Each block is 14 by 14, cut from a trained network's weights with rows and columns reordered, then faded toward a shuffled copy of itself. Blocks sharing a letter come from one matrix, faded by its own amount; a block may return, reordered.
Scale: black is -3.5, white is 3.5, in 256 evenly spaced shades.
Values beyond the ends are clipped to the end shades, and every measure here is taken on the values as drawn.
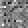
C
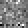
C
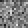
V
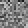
V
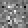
C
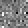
C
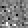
C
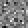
V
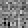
C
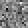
V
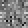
C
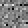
C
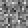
V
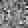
V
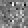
C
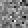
V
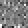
C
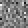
V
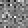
C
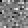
C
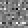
C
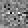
C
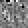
C
